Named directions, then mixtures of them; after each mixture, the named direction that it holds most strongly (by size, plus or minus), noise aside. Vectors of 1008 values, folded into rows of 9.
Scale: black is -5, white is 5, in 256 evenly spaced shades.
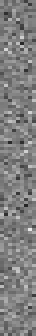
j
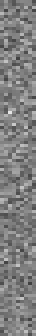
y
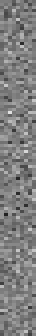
j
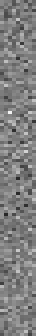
j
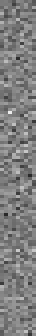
y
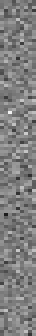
y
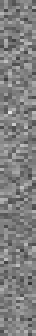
y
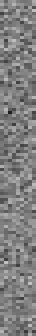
y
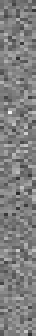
y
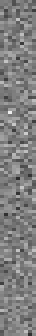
y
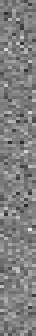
j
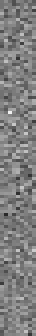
y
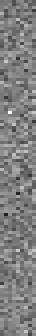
y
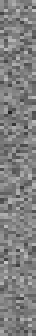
y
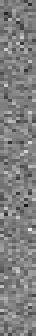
j
